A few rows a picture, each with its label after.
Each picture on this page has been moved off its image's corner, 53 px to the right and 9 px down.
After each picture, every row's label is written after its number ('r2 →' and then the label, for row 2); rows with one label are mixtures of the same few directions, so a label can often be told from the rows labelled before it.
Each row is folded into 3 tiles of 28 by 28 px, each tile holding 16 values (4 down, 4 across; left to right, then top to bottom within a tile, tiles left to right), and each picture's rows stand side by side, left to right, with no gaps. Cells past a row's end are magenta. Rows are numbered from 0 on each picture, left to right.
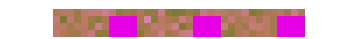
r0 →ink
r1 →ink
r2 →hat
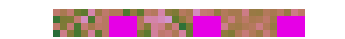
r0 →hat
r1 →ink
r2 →hat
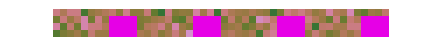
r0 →hat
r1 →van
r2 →ink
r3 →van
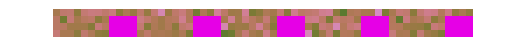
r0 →ink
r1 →van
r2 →hat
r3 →hat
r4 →ink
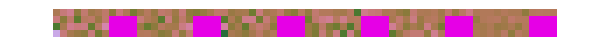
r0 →hat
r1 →van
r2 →hat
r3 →ink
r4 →hat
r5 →ink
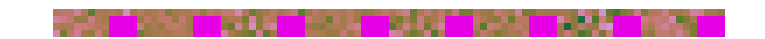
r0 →hat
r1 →hat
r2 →hat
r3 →van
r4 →hat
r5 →van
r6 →van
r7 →ink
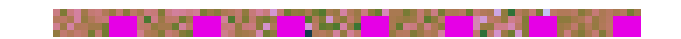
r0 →van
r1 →ink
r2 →ink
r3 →hat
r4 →van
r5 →hat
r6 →hat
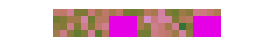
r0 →hat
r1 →ink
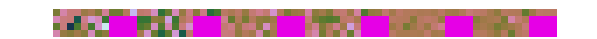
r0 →van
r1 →hat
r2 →ink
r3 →ink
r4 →van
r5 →ink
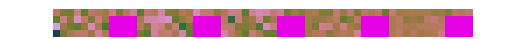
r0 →hat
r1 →ink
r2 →ink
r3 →van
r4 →ink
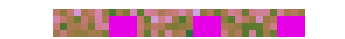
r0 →van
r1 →ink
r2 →ink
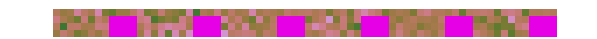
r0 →van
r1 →ink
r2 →hat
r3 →van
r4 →hat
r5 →ink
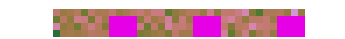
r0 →hat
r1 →hat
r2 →hat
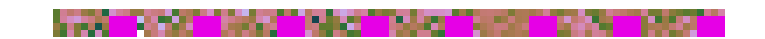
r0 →ink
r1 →hat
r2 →van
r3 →ink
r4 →ink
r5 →hat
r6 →ink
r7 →ink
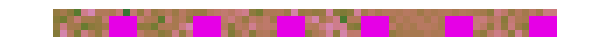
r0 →hat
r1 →van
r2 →hat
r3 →ink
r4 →hat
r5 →hat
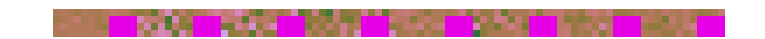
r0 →van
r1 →hat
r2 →hat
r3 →van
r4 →hat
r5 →hat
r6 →ink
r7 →van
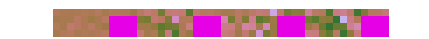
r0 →van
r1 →ink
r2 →ink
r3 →ink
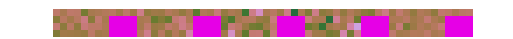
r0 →hat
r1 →ink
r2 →hat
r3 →van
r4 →van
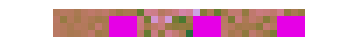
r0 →ink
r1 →ink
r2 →ink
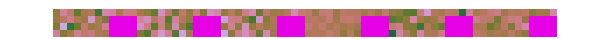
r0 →van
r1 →hat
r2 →hat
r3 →van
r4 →hat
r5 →van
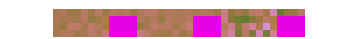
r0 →van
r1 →hat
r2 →ink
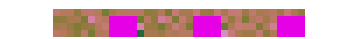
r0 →ink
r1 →hat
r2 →hat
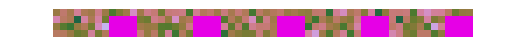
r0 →van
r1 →ink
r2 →hat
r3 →hat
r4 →ink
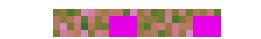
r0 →hat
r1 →van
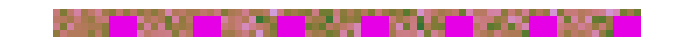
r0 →van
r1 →hat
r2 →ink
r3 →van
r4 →hat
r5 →van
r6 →ink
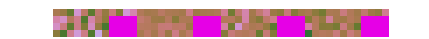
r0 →hat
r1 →ink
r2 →van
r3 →hat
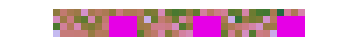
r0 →hat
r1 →ink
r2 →ink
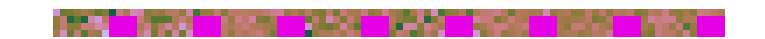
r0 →ink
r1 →ink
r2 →ink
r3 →hat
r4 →van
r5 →hat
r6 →van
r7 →ink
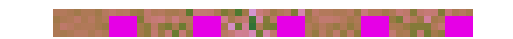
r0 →van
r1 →ink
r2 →hat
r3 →ink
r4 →ink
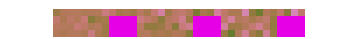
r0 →ink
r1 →van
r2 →hat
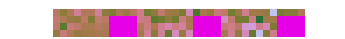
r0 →van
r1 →ink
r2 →ink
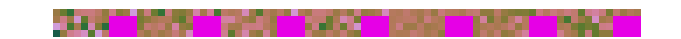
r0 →hat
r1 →van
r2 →hat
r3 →van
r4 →van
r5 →ink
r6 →ink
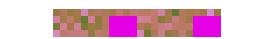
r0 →hat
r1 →hat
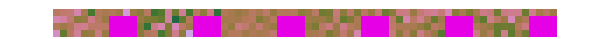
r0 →hat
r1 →van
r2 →van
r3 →van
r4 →ink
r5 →ink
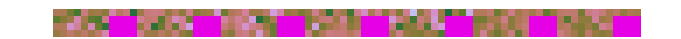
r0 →van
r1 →van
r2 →ink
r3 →van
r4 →van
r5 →hat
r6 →ink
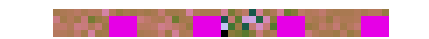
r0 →ink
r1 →ink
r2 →hat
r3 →hat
